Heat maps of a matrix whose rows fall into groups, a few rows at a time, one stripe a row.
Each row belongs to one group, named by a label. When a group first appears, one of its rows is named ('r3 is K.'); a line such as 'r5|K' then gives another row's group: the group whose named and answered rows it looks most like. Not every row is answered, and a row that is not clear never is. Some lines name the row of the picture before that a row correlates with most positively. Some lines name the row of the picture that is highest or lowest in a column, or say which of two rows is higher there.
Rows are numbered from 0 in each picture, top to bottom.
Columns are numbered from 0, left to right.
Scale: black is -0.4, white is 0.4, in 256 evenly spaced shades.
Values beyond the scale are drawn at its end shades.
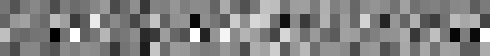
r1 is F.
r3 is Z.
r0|Z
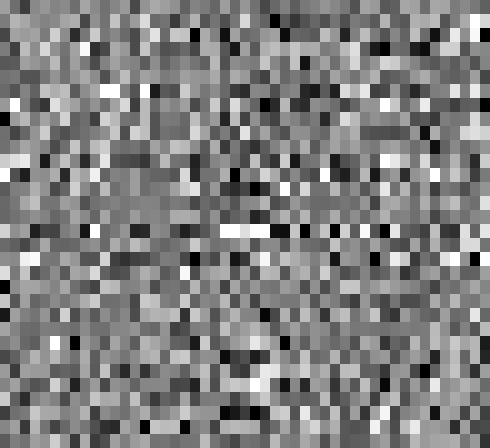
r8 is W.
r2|F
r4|W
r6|W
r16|F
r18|Z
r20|W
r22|W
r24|F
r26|Z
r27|F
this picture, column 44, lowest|16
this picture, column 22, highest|16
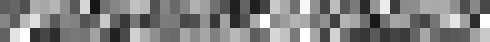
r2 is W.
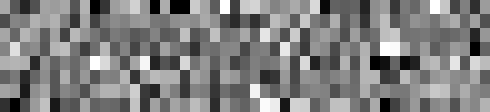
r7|Z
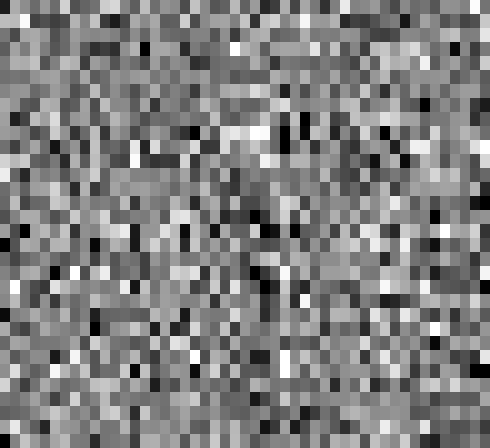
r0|W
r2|Z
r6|F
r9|F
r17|W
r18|Z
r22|W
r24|F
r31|W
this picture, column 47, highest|0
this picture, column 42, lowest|7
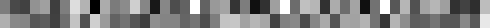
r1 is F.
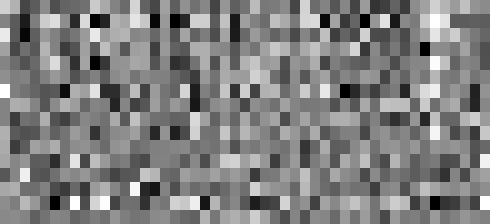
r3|Z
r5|F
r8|Z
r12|W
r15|F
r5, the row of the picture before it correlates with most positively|1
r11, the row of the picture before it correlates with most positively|1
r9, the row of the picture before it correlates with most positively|0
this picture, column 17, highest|14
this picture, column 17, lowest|1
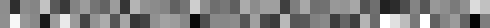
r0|Z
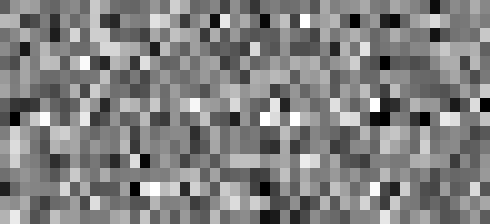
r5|Z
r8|Z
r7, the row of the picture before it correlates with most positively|0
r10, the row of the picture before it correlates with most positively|1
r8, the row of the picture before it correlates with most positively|0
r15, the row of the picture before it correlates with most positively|1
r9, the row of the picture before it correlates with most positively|1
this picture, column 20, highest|8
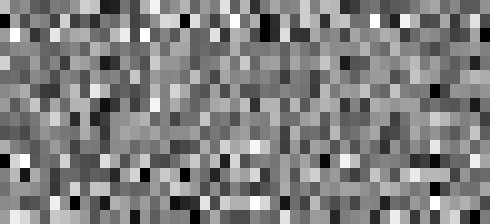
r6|F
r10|F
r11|W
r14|F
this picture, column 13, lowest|15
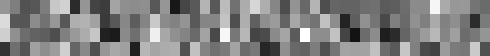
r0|F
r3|W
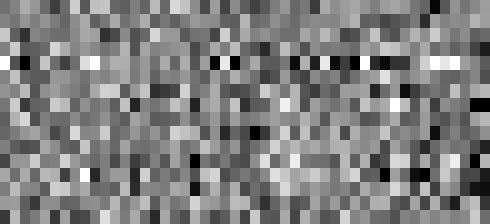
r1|Z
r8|W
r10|Z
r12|Z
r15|W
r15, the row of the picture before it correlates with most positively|3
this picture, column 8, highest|12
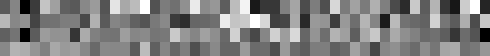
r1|F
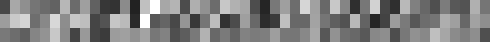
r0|W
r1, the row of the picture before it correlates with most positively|3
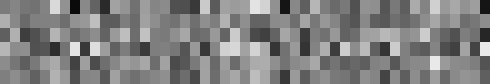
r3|F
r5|F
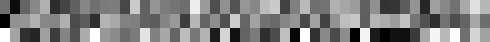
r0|Z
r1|W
